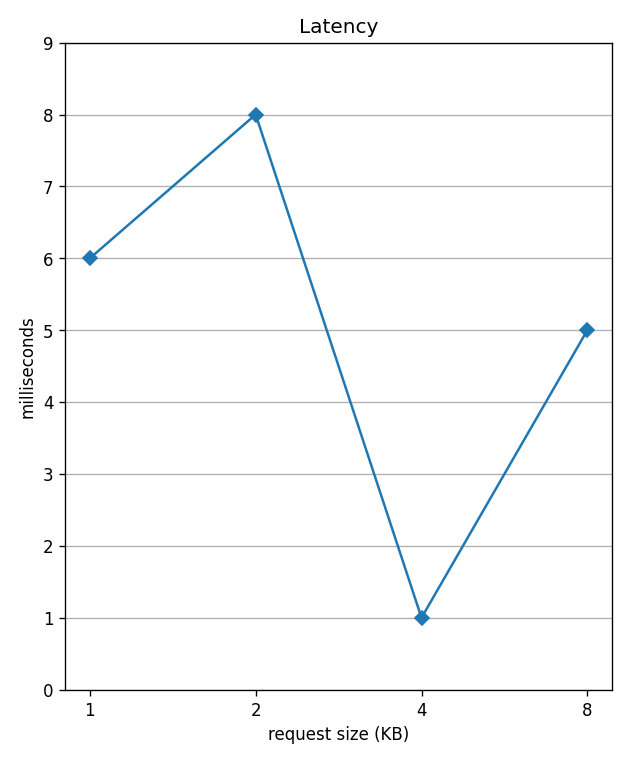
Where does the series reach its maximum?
2
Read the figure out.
Title: Latency
x-axis: request size (KB), ticks 1 2 4 8
y-axis: milliseconds, ticks 0 1 2 3 4 5 6 7 8 9
Values:
6 8 1 5
